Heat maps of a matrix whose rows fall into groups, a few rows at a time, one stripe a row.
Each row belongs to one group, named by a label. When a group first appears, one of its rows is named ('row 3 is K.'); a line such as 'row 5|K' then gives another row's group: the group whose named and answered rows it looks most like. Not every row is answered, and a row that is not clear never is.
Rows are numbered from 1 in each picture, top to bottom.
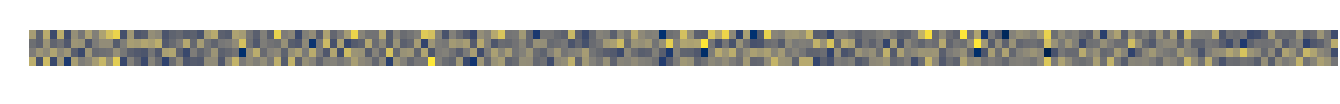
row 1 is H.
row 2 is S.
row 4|H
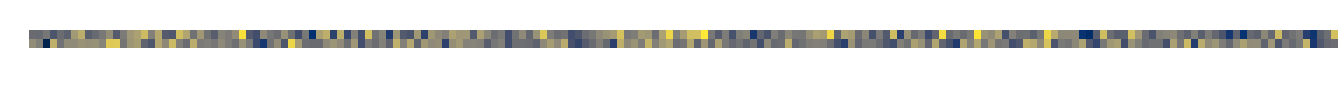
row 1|S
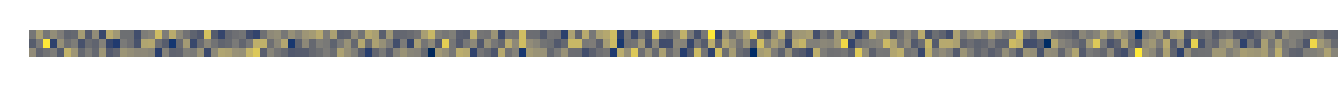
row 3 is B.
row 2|H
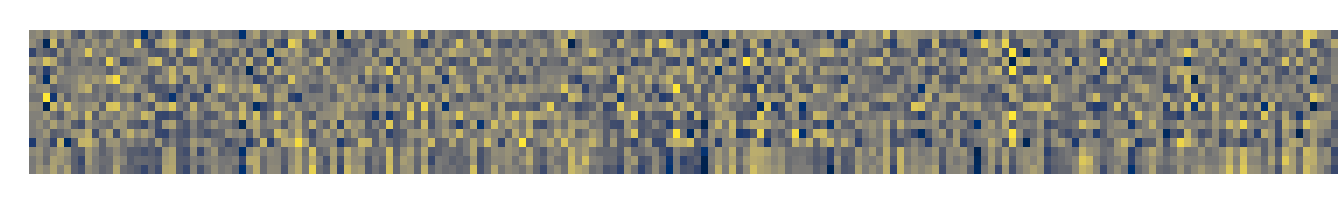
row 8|H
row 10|B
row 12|B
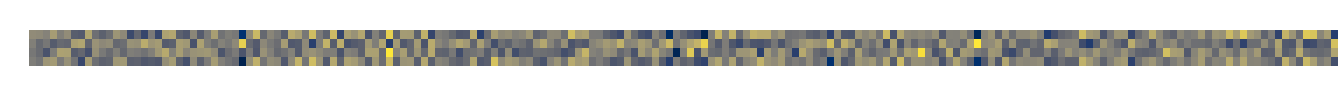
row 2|S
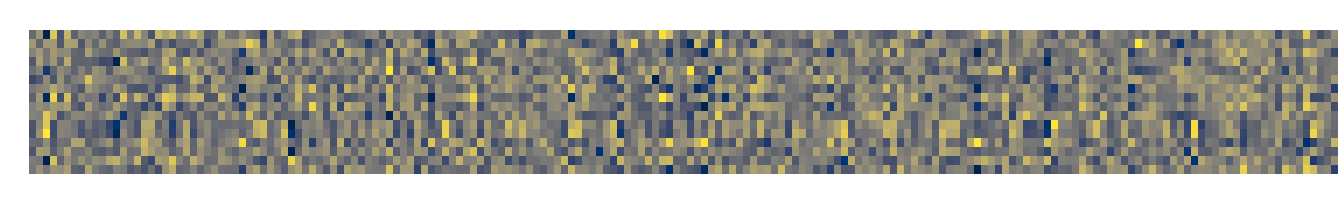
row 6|B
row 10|B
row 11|H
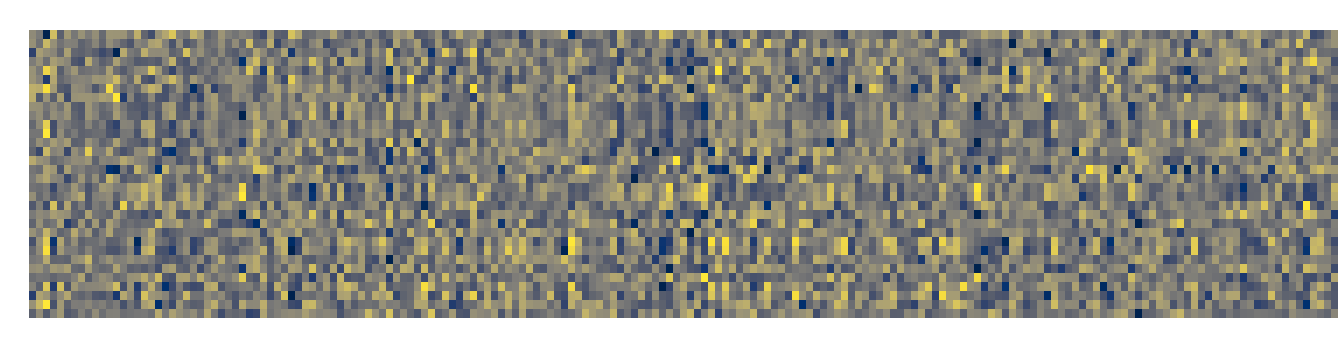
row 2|B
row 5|B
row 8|H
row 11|H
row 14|B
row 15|B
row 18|S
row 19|S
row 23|B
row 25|H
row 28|S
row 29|H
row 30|H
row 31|H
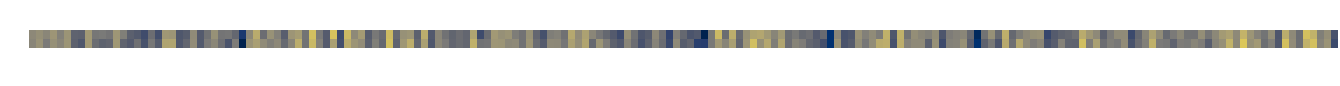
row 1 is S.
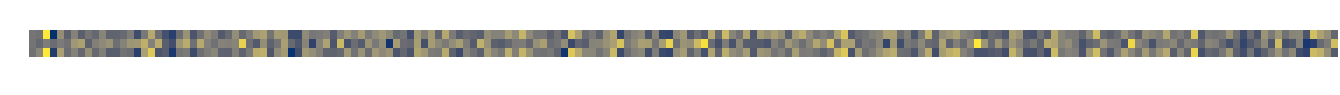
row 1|H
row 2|S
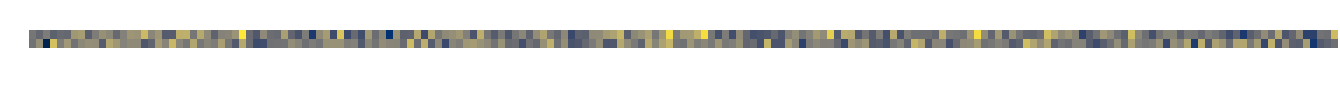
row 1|S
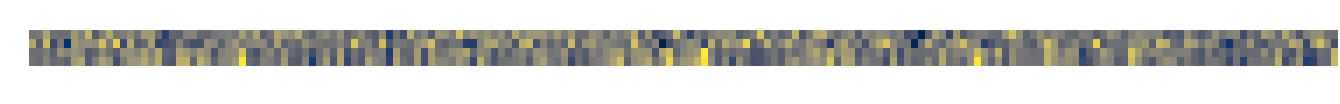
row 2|H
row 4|S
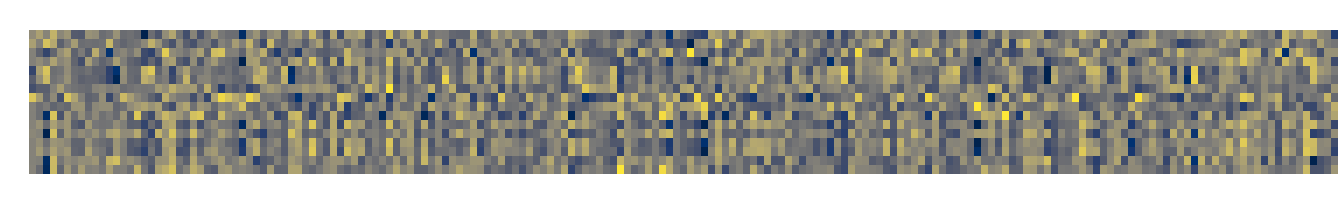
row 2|B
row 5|H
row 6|H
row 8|B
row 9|S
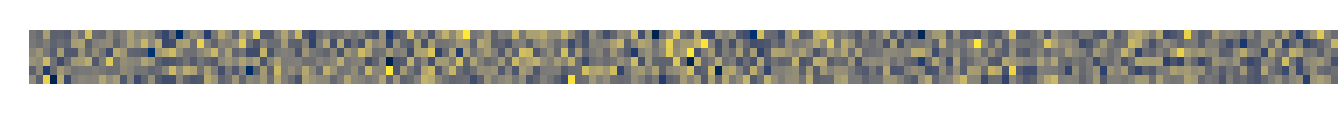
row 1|B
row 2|S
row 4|B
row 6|H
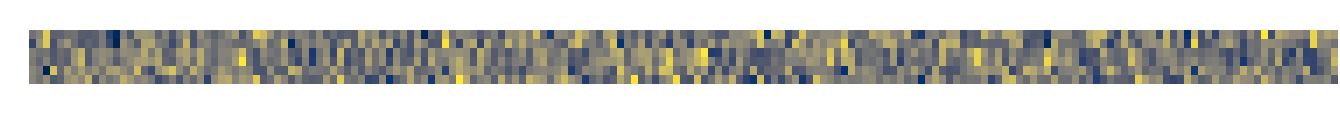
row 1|H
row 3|S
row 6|B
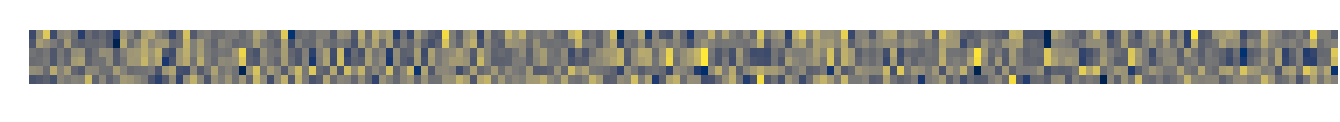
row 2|H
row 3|S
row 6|B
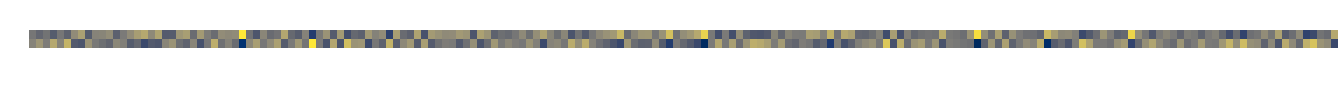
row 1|S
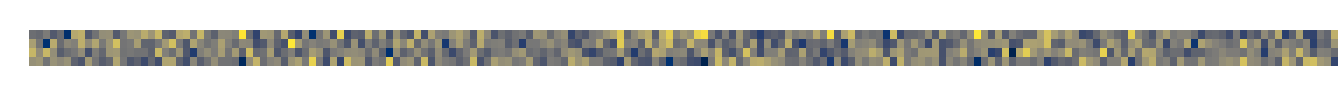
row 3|B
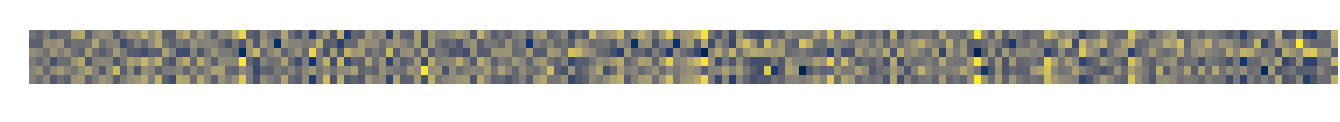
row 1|S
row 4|S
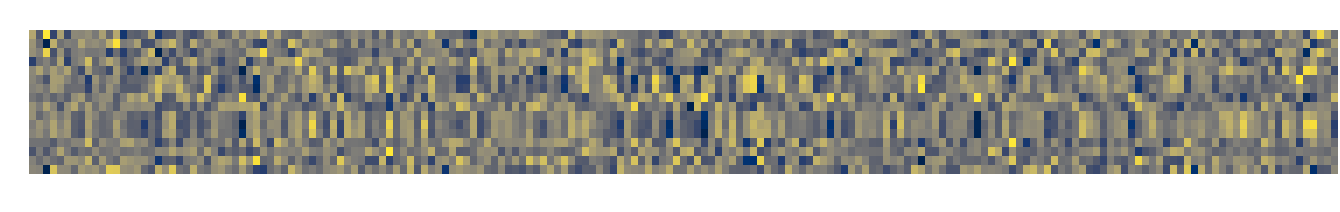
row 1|H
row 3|H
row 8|S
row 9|B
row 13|B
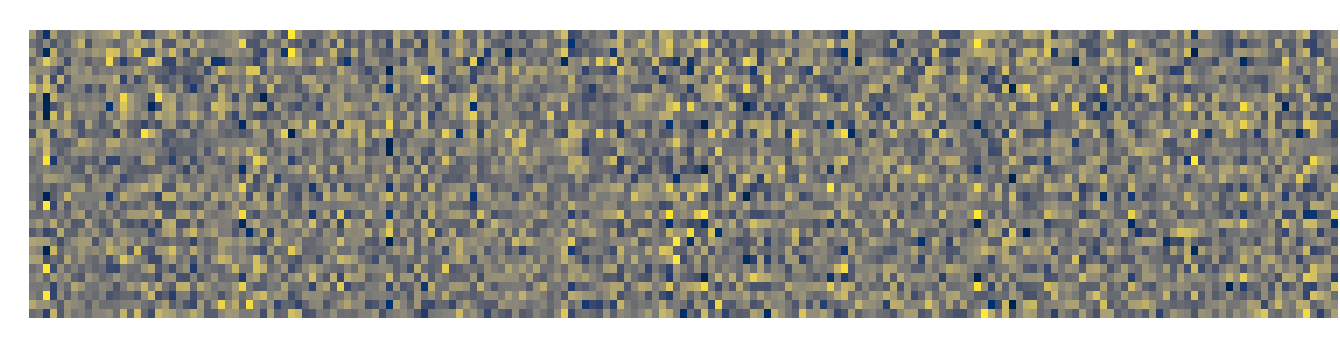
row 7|B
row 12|H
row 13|B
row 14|B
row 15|H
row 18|S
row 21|S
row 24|B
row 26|B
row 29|S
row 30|H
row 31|B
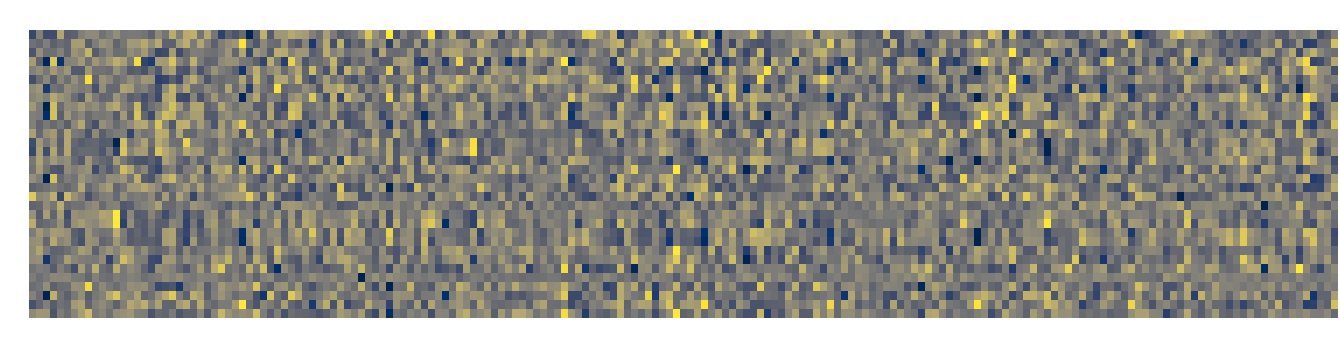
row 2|S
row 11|S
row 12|B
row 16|B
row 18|S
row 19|B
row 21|H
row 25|B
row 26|B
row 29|B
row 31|S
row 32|B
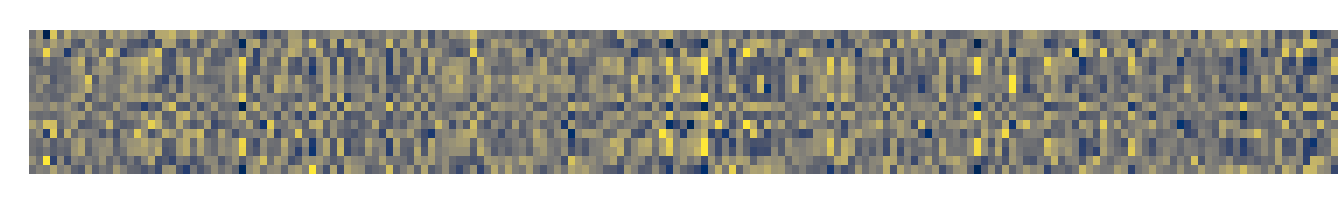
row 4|S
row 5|S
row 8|S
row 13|S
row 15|H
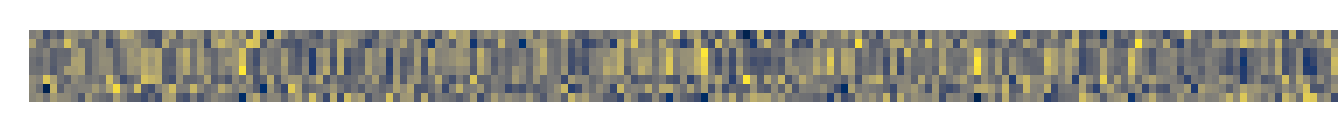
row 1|B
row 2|B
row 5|S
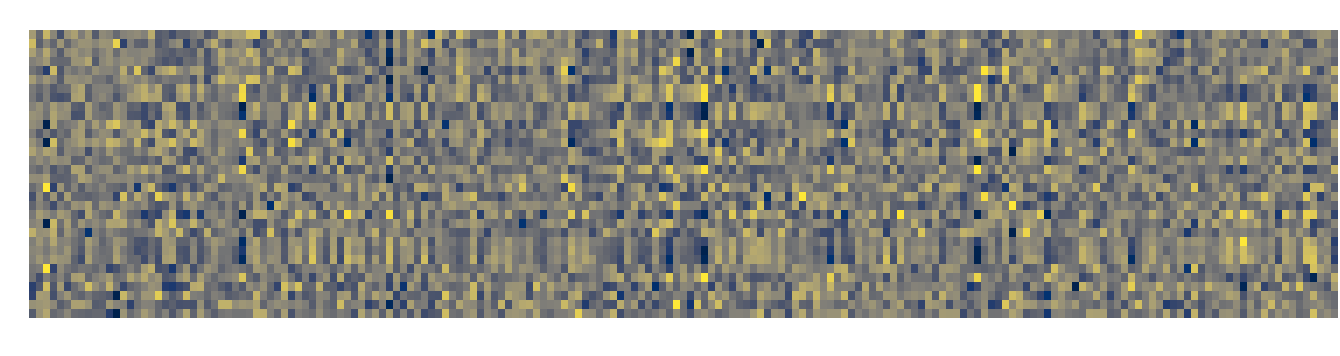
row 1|B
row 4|B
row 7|S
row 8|S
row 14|B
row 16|S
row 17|B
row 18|H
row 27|H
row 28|S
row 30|H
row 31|B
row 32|H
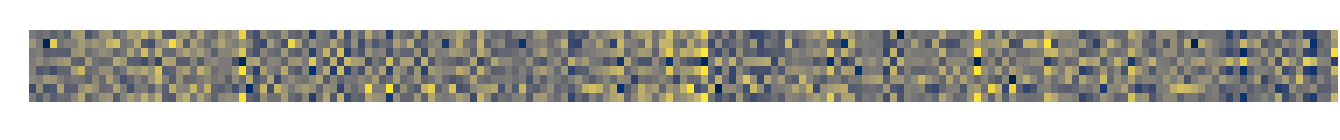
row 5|S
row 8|S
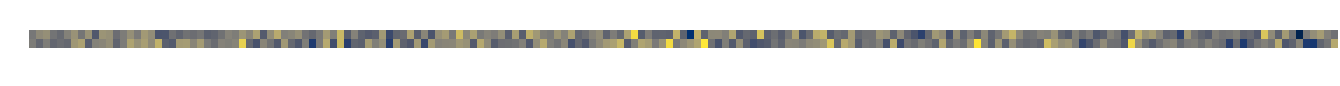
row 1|B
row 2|S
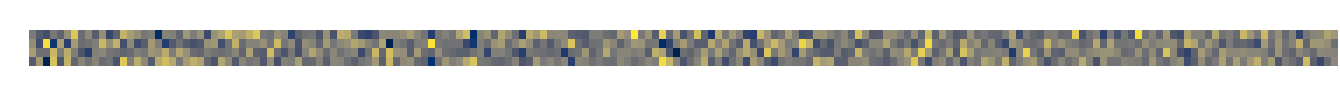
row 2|H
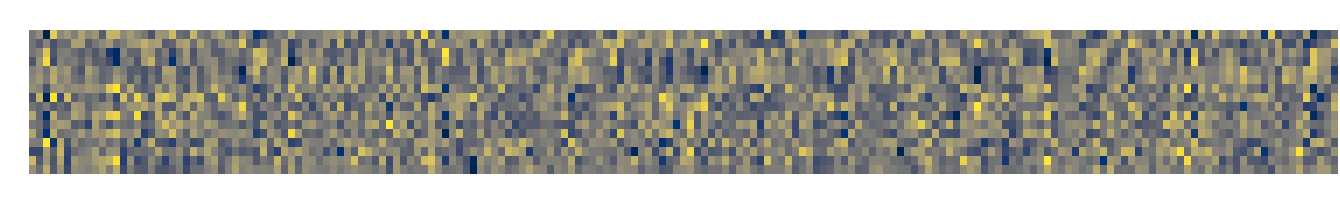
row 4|H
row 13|H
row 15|H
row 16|H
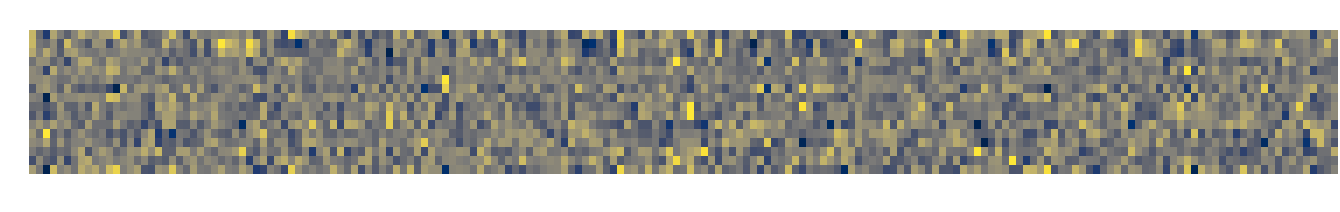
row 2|B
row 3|B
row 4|B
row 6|B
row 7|H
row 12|H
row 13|H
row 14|S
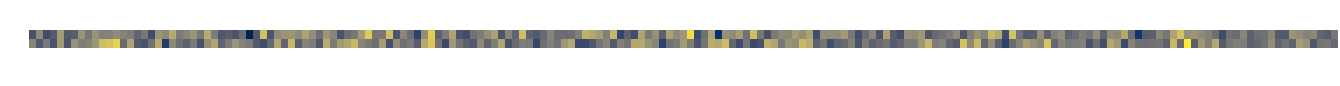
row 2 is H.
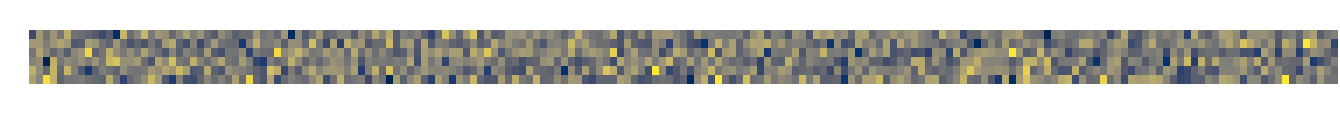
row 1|H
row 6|B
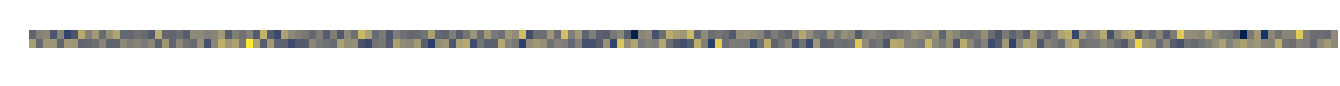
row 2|B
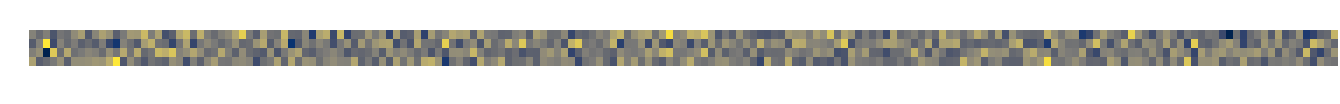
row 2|H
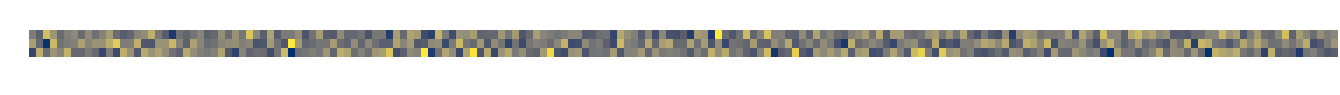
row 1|B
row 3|H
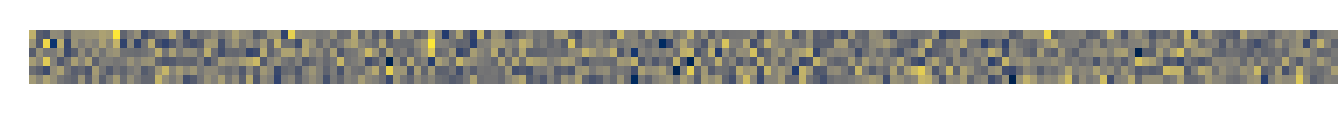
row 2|H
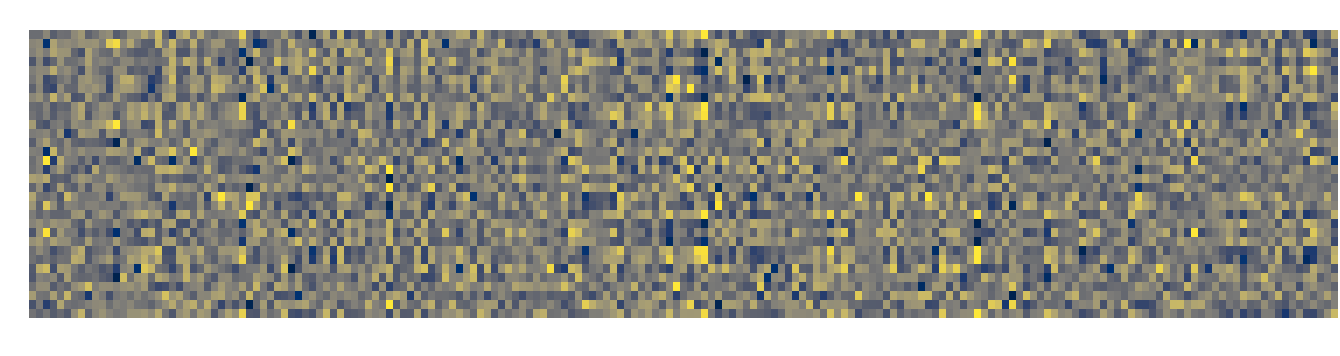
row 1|S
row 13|H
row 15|H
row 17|B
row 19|B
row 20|B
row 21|S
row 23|H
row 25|S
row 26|S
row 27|H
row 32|S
